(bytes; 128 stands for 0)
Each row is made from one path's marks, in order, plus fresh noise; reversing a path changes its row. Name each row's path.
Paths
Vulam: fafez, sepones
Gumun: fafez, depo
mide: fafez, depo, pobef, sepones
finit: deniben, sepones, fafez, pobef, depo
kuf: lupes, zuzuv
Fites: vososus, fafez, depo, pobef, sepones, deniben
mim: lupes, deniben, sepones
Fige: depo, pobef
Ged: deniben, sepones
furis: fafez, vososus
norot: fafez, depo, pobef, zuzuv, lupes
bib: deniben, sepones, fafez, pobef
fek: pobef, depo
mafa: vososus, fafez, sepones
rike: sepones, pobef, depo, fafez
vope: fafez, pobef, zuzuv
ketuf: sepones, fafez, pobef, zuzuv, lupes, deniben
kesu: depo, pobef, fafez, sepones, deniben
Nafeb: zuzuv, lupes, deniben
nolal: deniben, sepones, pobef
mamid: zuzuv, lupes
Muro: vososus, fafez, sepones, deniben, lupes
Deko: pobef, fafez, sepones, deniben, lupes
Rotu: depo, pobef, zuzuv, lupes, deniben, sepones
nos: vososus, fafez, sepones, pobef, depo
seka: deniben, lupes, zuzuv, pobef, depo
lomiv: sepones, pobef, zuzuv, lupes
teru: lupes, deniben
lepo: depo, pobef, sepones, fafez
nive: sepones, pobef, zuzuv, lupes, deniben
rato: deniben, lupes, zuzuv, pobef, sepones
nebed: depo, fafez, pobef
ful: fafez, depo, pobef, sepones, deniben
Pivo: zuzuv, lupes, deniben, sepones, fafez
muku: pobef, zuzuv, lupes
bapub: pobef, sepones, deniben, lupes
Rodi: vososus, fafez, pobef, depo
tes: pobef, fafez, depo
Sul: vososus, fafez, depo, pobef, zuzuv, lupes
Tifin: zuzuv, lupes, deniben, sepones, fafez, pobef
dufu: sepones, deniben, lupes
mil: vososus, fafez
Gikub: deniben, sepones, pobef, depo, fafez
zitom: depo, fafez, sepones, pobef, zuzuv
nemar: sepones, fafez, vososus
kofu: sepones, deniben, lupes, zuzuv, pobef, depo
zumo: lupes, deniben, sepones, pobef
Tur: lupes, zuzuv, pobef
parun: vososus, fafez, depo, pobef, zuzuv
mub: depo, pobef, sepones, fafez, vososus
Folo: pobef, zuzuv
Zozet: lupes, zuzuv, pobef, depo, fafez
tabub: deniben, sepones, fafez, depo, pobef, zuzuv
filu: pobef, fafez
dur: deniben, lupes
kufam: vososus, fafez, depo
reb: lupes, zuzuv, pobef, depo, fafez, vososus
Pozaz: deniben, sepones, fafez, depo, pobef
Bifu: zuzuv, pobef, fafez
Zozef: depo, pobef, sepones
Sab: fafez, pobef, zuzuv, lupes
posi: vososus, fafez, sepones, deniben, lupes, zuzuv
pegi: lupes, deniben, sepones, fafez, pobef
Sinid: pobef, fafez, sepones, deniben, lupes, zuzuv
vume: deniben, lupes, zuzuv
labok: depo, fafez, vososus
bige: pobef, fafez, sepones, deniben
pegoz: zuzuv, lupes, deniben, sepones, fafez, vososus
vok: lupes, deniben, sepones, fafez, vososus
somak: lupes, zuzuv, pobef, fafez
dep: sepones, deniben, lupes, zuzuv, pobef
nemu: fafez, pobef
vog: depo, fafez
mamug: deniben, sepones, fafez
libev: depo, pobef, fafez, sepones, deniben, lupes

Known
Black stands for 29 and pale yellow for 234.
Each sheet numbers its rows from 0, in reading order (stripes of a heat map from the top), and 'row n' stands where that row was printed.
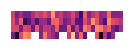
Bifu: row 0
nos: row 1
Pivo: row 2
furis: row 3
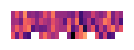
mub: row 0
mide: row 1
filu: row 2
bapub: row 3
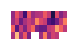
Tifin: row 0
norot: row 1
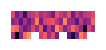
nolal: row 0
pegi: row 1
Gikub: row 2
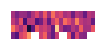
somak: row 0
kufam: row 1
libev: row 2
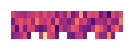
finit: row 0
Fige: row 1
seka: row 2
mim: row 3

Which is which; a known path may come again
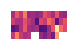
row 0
mide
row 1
vope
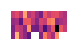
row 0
nos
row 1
nemu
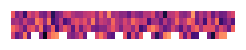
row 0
mim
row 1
filu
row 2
finit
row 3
Fites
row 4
Sinid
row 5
nolal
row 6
bapub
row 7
Bifu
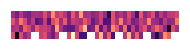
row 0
Deko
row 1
kufam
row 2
lepo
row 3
Pivo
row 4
Tifin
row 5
Gikub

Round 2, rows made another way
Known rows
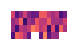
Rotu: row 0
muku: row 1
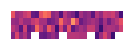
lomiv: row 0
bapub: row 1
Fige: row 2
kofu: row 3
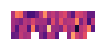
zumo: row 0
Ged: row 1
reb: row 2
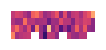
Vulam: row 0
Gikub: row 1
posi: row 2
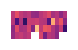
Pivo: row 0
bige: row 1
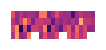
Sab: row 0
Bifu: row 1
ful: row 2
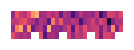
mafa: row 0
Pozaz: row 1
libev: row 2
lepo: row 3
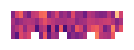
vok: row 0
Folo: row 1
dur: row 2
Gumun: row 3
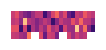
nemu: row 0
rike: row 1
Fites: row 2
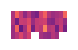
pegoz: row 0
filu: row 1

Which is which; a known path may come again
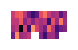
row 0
Tur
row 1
nolal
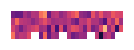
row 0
nebed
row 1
Folo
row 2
Deko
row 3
mamug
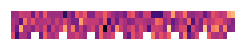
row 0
Pozaz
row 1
Nafeb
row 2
ketuf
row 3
somak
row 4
vok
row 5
labok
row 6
mamid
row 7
mafa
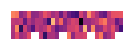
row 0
Bifu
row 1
bib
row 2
vog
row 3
parun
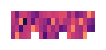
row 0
Zozet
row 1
finit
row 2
furis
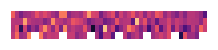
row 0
vope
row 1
Vulam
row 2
Rodi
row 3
Gikub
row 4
bige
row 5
pegoz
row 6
seka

